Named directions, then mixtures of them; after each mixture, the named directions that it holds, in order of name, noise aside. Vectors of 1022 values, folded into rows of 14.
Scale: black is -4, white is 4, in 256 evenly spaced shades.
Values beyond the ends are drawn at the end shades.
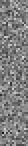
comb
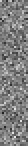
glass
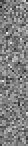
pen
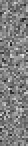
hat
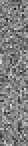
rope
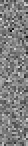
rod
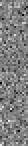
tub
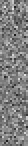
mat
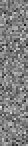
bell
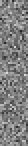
glass, tub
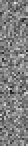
hat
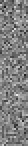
mat, rod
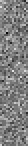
pen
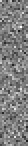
glass, rope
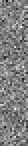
glass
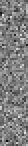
bell, hat, mat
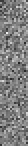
pen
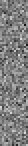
bell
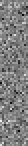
tub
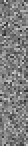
bell, comb, rod
